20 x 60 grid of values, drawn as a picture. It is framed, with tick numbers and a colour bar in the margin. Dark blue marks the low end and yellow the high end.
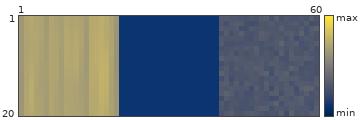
The table splits into one row of 3 panels. Panel 1,1: high, streaked downward, faint in contrast. Panel 1,2: very low, flat. Panel 1,3: low, fine-grained, faint in contrast.
